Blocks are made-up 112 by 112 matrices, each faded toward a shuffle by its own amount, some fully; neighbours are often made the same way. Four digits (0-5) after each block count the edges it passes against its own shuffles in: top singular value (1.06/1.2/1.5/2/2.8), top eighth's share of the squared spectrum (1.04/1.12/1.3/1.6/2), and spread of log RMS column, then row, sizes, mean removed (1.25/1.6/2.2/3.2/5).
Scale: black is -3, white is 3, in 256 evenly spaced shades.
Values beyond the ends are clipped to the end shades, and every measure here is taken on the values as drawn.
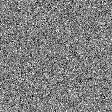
2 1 0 0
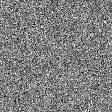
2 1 0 0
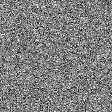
3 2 1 1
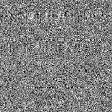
4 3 2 2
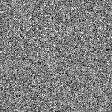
3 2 1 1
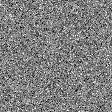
0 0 0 0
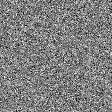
1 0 0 0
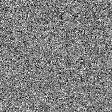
3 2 0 1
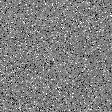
0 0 0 0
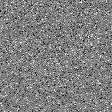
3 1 0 0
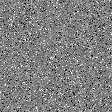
2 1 0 0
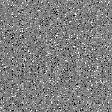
4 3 2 1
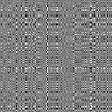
5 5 5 4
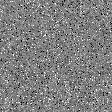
2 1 0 0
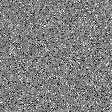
1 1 0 0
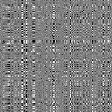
5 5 4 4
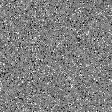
2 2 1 0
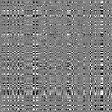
5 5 4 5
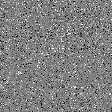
3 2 1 1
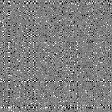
5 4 3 3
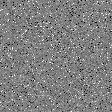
2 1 0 0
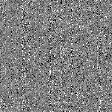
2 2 3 0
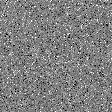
0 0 0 0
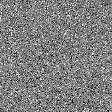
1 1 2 0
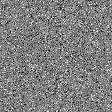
0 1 1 0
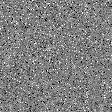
0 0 0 0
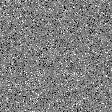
0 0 0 0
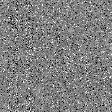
1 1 2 0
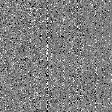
2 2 3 0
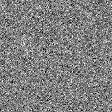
3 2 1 0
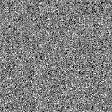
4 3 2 1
